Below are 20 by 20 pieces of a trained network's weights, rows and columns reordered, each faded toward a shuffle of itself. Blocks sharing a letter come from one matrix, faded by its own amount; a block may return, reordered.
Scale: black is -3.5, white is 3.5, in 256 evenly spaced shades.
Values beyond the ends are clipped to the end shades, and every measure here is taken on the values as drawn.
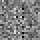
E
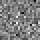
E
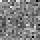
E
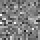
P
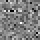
P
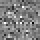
P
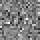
P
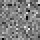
P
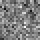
E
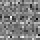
P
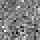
P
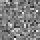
P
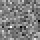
E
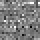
P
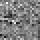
P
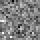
E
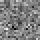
E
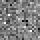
P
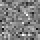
P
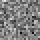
E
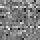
P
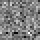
E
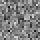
E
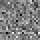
P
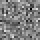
E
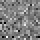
E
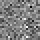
E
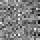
E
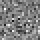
P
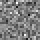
E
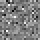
P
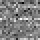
P
